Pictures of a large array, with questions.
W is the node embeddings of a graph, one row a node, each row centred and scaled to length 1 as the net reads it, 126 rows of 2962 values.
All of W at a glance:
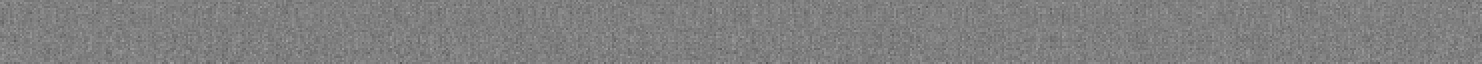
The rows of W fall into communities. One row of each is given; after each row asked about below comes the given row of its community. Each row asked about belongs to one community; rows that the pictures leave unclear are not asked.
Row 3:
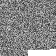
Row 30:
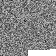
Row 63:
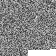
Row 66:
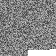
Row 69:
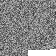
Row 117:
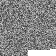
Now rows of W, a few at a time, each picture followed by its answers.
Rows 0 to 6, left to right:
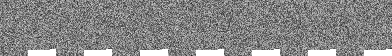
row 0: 66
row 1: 63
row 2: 30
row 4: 117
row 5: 117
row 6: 63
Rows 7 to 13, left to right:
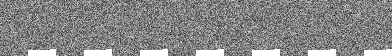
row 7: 69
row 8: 66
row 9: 3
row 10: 63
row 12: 117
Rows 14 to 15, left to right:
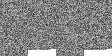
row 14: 63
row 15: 3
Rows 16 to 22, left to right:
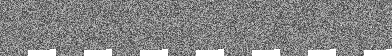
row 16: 66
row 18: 69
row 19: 66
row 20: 63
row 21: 3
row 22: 66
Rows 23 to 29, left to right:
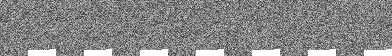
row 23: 66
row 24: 66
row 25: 66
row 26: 66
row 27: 3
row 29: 117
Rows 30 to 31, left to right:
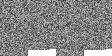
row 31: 30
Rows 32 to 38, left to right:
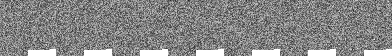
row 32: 66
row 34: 117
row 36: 3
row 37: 66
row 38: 30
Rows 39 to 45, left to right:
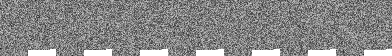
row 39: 30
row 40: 69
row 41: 66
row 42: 63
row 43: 66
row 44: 69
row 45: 3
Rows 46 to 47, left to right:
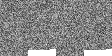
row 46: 66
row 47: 30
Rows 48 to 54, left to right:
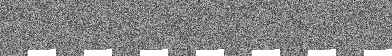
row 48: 66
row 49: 3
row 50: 69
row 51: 63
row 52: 66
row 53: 3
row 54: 30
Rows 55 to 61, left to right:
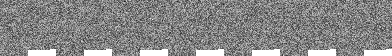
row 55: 63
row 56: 117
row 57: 66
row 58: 63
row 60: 117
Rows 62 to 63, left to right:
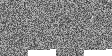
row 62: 117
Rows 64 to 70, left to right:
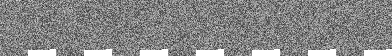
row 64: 3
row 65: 63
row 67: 63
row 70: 63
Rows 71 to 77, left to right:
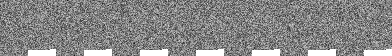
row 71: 69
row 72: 30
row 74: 69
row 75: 69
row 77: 117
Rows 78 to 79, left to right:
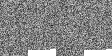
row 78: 69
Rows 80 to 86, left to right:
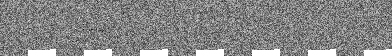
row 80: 69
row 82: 69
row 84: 117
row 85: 69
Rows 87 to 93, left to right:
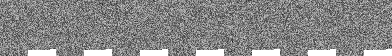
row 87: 63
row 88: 63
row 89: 117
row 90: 63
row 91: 3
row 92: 117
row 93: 66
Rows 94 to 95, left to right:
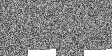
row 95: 69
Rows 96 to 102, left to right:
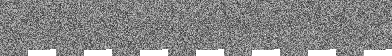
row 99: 117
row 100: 30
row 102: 66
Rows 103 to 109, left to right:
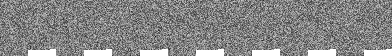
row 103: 69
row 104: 63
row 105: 30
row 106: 30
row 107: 30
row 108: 63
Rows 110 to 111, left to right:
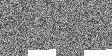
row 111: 117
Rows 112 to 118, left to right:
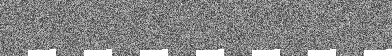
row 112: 3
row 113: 117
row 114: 63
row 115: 3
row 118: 66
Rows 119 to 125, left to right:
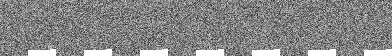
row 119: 117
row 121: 69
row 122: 117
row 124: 63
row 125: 69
